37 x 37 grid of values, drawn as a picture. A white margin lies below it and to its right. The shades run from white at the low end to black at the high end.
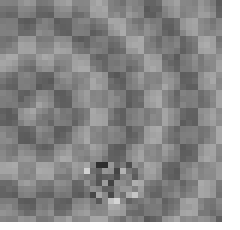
Concentric rings centre on the middle left. An odd patch, rougher than its surroundings, sits in the bottom middle. Overall the values sit about 50% of the way up the scale. Values change most from cell to cell in the bottom middle. The middle left is the ninth with the highest average. The histogram is bell-shaped.
